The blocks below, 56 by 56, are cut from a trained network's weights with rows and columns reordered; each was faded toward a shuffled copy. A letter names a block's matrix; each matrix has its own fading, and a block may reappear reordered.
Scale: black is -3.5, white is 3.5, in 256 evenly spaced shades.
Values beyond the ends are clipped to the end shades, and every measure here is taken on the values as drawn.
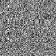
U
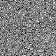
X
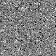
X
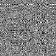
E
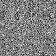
X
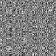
U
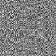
U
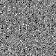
X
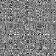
E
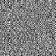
U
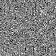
X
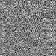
U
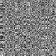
U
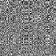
U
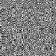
U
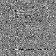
E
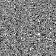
X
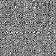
E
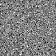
X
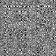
E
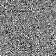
X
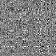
E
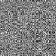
U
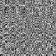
U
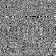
E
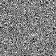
X
